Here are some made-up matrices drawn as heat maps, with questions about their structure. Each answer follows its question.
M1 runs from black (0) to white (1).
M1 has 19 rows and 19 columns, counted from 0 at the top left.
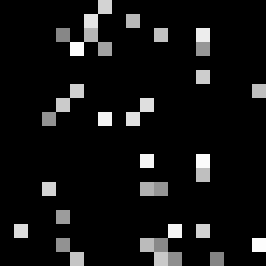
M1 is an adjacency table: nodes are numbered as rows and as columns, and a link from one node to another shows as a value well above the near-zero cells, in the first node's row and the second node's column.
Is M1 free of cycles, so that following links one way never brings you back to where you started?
yes
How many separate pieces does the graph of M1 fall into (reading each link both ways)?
1
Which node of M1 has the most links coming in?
node 14
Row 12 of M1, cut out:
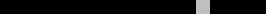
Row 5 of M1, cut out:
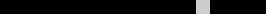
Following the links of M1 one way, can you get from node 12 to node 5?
no
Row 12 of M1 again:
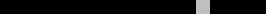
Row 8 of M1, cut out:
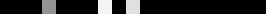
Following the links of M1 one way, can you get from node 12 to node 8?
no
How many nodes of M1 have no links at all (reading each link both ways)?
0
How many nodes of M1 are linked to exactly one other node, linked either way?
1
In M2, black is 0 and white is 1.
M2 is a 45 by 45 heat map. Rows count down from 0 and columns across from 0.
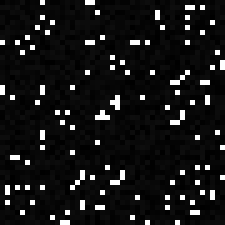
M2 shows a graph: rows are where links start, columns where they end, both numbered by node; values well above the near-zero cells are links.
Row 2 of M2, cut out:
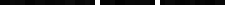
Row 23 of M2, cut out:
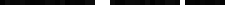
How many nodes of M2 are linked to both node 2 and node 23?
1
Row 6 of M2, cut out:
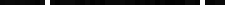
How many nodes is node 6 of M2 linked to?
2
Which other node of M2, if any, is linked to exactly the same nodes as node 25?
node 30
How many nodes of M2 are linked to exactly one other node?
7
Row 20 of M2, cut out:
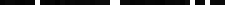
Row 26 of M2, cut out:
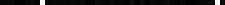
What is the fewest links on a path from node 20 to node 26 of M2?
5
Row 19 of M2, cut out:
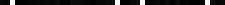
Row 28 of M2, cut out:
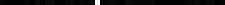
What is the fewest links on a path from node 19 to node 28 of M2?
1
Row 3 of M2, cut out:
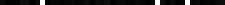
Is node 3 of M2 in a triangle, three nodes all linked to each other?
yes
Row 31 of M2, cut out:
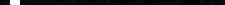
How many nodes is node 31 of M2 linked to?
2
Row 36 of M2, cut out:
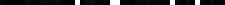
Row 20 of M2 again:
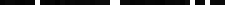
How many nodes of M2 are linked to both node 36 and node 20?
2
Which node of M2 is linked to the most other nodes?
node 8
